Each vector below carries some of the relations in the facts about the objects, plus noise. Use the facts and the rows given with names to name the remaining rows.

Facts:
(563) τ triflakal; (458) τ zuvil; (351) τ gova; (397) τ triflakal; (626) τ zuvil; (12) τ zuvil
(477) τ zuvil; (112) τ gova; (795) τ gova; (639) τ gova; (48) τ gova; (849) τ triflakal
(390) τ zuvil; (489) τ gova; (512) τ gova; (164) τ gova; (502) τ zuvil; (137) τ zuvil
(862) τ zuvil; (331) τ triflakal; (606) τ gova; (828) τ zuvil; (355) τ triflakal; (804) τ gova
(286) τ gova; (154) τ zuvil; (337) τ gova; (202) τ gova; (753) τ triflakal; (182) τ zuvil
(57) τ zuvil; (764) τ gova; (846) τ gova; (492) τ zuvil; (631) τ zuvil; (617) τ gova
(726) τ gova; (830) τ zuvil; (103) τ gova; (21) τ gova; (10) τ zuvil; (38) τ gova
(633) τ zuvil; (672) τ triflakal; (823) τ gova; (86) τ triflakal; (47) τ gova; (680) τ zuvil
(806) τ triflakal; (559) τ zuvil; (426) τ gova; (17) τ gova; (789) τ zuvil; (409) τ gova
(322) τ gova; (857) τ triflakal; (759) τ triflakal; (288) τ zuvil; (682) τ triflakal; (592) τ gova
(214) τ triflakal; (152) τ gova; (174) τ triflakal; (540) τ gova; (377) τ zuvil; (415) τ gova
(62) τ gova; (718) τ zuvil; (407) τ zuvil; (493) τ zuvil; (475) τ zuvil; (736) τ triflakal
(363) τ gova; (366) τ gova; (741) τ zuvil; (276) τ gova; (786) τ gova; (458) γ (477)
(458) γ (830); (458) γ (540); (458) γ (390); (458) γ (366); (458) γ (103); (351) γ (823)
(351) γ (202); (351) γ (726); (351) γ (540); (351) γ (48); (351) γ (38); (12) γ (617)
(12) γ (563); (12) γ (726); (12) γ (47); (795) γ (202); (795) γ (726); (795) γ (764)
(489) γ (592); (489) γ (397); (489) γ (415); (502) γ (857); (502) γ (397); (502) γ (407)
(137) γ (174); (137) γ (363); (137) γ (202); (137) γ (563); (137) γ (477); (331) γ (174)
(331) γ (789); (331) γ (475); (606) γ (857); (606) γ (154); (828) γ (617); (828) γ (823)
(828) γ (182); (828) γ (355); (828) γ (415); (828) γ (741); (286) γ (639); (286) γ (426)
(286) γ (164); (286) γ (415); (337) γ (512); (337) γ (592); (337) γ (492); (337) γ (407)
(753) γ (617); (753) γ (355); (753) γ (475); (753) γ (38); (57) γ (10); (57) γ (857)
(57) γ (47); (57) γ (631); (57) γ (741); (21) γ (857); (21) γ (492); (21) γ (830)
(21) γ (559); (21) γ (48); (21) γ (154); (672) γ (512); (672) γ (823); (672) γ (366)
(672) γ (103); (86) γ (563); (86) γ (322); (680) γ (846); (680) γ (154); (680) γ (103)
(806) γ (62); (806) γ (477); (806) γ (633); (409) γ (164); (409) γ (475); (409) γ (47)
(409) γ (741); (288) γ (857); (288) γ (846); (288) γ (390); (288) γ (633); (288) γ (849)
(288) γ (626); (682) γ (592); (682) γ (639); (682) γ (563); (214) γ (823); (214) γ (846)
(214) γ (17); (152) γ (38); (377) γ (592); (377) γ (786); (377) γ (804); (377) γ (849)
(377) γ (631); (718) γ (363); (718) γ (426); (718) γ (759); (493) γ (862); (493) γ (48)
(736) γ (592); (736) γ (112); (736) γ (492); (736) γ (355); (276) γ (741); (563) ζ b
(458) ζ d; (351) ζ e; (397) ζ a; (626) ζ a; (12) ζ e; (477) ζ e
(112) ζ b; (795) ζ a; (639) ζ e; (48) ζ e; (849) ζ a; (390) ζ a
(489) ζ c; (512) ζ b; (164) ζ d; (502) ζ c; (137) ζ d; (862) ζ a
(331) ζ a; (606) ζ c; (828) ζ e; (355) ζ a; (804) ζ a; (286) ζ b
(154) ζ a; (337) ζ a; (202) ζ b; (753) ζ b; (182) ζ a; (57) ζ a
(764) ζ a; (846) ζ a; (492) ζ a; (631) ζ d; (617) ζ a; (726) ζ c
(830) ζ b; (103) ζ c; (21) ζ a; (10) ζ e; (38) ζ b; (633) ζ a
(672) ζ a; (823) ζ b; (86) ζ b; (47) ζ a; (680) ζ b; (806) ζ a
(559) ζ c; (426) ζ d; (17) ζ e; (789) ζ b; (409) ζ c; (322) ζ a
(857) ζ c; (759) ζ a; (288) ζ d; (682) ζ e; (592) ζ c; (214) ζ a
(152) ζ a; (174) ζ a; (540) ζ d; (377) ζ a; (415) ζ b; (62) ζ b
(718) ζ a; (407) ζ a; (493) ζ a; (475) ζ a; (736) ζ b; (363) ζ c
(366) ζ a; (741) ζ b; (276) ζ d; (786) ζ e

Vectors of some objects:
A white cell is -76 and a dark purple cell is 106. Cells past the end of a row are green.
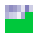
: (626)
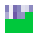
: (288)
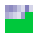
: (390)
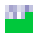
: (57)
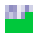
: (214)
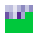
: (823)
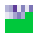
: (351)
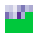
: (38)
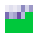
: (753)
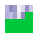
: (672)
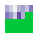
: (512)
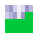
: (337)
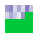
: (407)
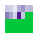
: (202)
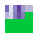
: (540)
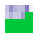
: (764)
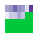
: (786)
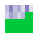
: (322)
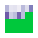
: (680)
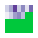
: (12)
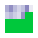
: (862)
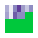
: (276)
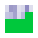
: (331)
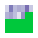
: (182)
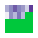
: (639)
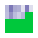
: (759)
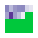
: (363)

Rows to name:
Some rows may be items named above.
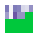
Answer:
(288)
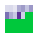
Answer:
(789)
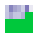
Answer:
(174)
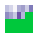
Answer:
(112)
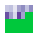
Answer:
(823)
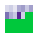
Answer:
(789)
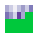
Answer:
(512)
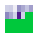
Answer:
(563)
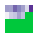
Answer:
(786)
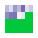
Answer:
(409)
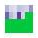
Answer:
(62)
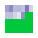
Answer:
(154)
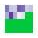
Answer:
(592)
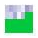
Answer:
(377)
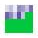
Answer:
(415)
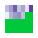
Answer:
(682)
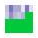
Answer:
(759)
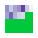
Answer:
(726)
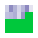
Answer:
(152)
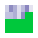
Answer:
(152)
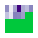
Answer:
(631)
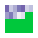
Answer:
(857)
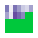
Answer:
(458)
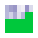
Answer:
(806)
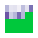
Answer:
(680)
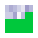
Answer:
(377)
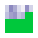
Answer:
(718)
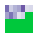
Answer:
(559)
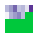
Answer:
(682)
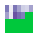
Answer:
(458)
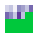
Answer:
(415)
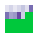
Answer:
(286)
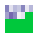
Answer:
(502)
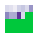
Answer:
(86)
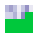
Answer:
(493)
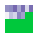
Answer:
(48)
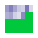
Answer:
(366)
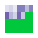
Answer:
(741)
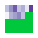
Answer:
(682)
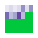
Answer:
(753)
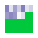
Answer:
(606)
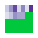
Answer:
(828)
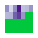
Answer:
(426)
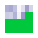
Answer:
(21)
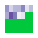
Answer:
(489)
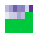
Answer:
(10)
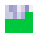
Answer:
(795)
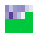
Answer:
(363)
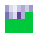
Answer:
(830)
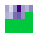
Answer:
(164)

